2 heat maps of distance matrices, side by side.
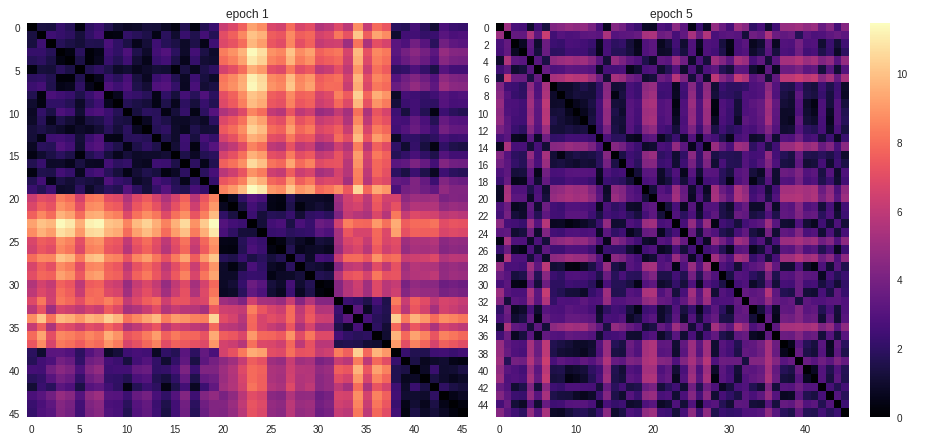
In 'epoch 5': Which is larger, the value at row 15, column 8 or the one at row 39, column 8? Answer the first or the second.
the second
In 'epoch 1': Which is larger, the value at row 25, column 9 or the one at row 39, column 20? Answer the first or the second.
the first
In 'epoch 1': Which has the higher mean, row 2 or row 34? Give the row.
34
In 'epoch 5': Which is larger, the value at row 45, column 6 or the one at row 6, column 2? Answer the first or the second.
the first
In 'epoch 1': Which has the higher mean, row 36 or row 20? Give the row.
36
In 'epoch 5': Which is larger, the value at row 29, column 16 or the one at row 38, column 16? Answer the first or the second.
the first
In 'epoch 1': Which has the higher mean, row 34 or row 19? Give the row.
34
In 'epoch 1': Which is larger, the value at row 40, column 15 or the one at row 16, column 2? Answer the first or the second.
the first
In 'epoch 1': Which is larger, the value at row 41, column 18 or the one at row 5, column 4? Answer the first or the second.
the first
